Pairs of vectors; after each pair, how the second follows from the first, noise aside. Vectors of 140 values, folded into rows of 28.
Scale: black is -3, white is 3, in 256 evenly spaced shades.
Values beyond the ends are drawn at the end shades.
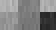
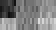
reversed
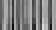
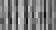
wrapped around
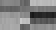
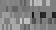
partly zeroed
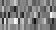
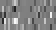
partly zeroed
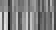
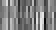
wrapped around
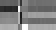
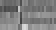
shrunk
